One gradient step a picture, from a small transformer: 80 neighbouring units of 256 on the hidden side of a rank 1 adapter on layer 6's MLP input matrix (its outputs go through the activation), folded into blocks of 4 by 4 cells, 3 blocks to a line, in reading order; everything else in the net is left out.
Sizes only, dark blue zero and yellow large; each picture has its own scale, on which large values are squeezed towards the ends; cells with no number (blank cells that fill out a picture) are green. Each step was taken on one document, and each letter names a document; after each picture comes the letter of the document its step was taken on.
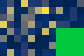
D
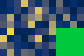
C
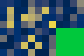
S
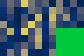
C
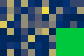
S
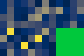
D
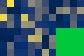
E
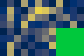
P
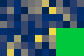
P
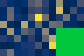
P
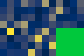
D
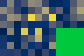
E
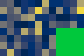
E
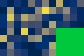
C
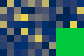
E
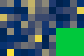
E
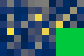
P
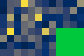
D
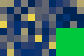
E
